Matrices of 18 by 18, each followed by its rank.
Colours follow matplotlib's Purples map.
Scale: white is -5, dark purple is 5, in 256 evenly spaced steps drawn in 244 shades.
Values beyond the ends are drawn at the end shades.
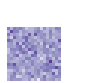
full rank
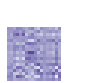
three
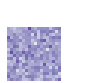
full rank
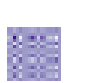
one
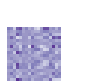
three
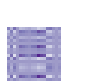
one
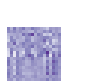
three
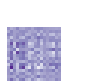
three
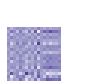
two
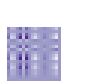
one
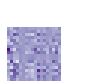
three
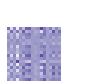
two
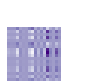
one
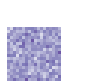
full rank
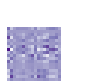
two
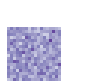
full rank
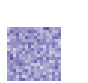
full rank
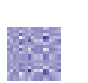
two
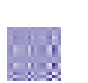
one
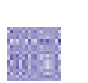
two
